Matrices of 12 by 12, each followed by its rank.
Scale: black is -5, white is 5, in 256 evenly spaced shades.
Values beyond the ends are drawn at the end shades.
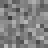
full rank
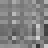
two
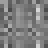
two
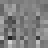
two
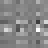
two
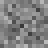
full rank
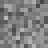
full rank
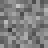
full rank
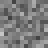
full rank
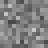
full rank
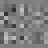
two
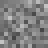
full rank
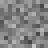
full rank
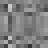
two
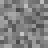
full rank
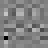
two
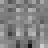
two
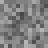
full rank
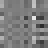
two
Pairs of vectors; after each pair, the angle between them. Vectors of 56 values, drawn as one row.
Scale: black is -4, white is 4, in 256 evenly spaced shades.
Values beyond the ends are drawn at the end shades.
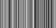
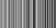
orthogonal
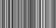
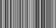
nearly opposite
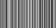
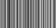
nearly opposite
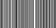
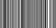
orthogonal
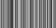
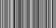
nearly opposite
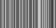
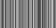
nearly opposite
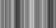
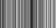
partly opposed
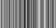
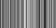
nearly opposite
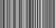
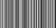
nearly opposite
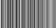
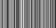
orthogonal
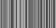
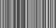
nearly opposite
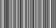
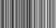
partly opposed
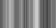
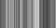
nearly parallel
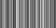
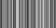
nearly parallel
